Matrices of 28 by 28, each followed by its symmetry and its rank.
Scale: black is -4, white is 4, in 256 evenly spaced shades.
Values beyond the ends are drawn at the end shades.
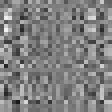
neither, rank three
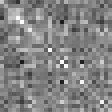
symmetric, rank five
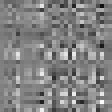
neither, rank three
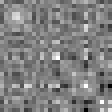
symmetric, rank three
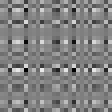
neither, rank one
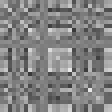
symmetric, rank three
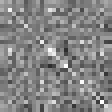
symmetric, rank five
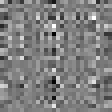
neither, rank three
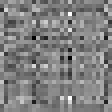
neither, rank three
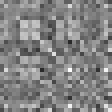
symmetric, rank three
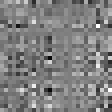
neither, rank three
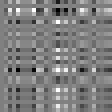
neither, rank one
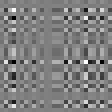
neither, rank one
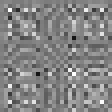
symmetric, rank three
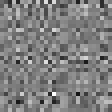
neither, rank three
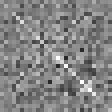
symmetric, rank five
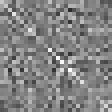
symmetric, rank five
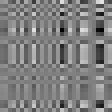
neither, rank one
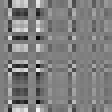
neither, rank one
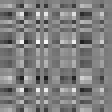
neither, rank one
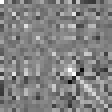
symmetric, rank five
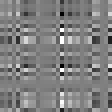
neither, rank one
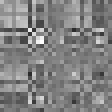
symmetric, rank three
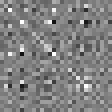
symmetric, rank five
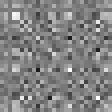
symmetric, rank three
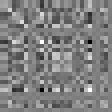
symmetric, rank three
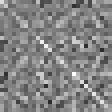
symmetric, rank five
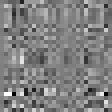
neither, rank three
